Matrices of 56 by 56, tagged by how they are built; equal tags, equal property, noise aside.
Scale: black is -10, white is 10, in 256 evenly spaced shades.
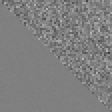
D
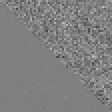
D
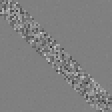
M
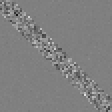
M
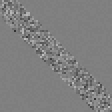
M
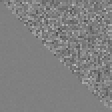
D
